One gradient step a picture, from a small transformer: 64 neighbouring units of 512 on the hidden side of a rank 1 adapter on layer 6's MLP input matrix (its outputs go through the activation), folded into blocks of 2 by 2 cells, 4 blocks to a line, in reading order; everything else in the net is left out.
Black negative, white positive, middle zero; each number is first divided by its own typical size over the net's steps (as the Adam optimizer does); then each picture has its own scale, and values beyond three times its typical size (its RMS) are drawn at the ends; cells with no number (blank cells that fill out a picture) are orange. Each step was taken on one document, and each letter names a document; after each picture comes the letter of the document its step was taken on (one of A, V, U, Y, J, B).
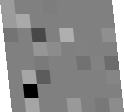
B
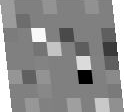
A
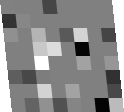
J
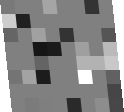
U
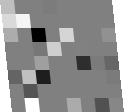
B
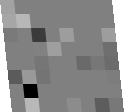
B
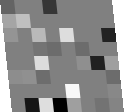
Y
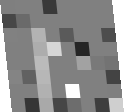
J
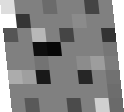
U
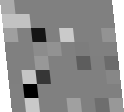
B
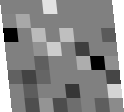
Y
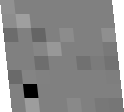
B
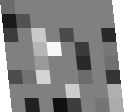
J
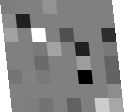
A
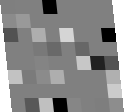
Y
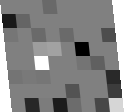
J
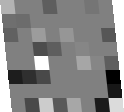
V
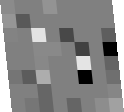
A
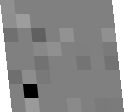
B
